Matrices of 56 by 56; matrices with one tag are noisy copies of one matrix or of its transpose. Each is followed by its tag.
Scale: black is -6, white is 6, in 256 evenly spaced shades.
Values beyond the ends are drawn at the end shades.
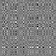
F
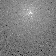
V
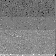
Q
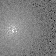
V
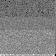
Q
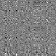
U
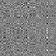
F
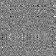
U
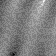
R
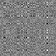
F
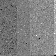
Q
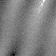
R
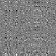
U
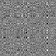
F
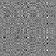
F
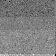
Q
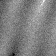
R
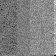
Q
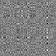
F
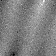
R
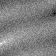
R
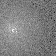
V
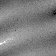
R
